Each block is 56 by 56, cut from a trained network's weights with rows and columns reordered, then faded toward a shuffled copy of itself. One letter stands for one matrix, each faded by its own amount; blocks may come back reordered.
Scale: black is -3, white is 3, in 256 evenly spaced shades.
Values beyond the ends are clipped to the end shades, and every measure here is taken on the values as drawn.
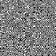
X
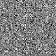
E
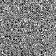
E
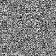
E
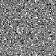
X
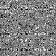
X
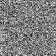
E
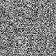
E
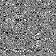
X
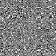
X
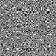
X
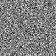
E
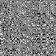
X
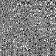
X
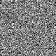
E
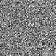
E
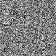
E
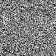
E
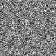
E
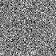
E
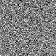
E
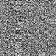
E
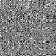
X
